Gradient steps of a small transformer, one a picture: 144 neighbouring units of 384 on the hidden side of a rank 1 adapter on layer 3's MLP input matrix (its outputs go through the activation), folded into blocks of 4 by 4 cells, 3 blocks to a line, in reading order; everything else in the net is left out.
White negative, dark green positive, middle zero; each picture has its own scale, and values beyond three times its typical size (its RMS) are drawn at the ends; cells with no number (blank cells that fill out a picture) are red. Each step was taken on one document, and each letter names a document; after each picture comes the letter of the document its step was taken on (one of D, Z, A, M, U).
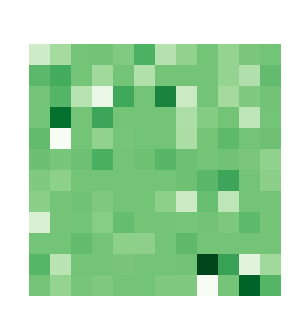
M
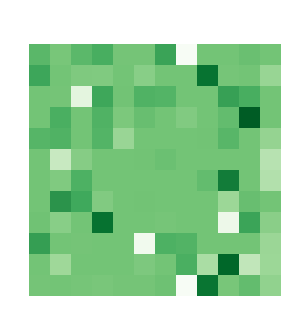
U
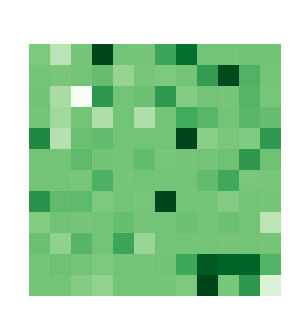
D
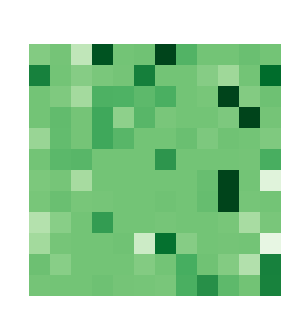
U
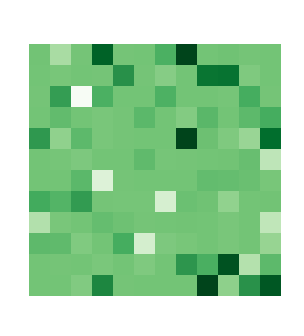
D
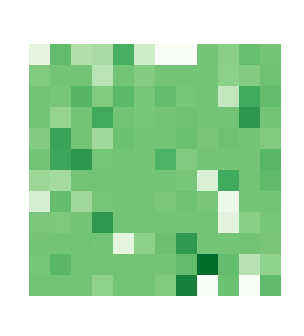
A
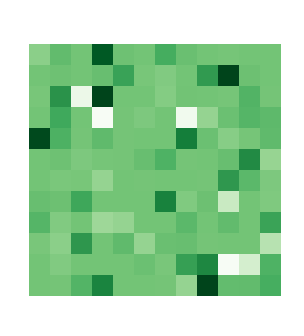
D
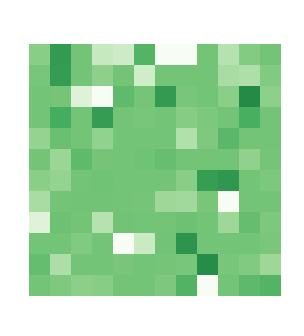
M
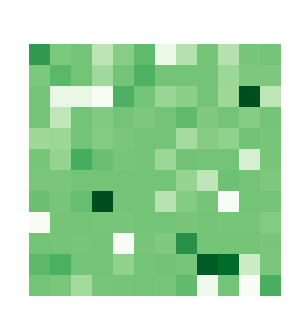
M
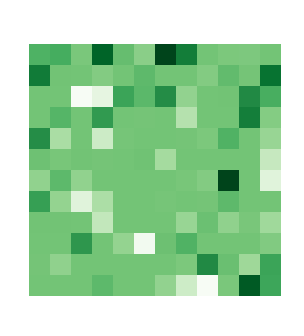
A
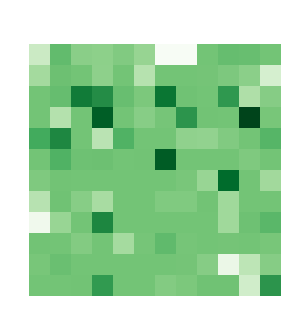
A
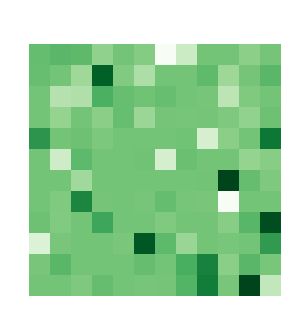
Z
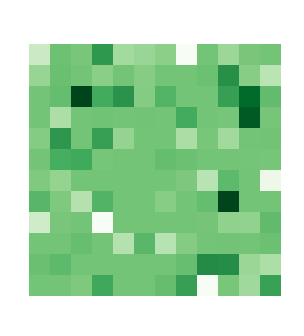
A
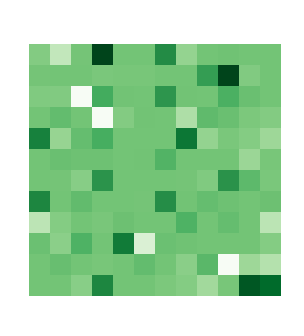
D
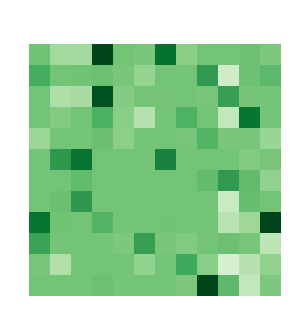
Z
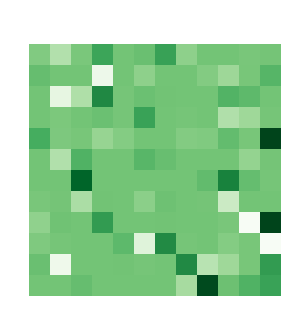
Z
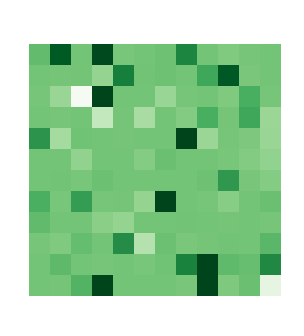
D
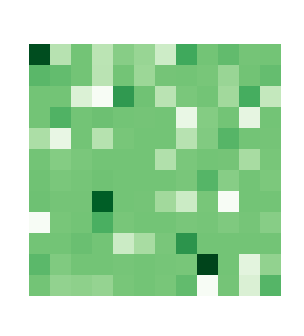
M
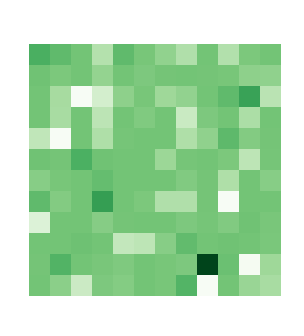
M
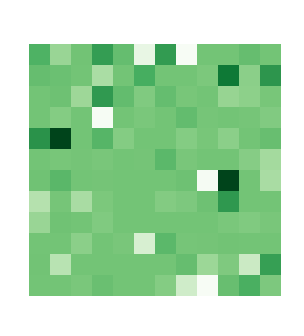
A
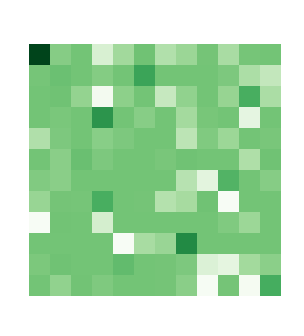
M
